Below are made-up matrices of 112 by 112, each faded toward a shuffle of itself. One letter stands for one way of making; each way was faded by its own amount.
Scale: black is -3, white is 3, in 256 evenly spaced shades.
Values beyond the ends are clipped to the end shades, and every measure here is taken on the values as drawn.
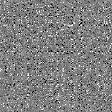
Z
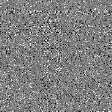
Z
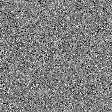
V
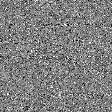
V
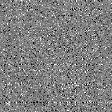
Z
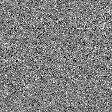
V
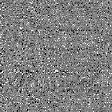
Z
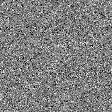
V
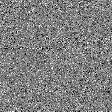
V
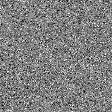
V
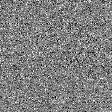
V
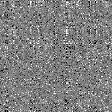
Z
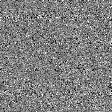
V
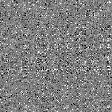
Z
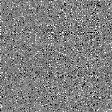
Z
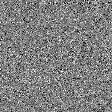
V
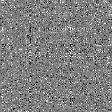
Z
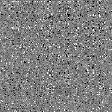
Z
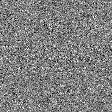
V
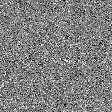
V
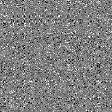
Z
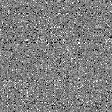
Z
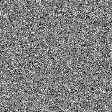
V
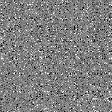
Z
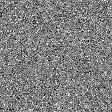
V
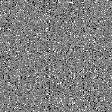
Z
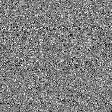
V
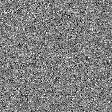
V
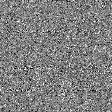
V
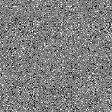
Z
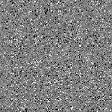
Z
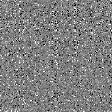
Z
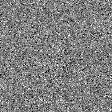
V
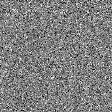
V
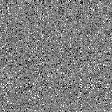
Z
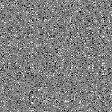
Z
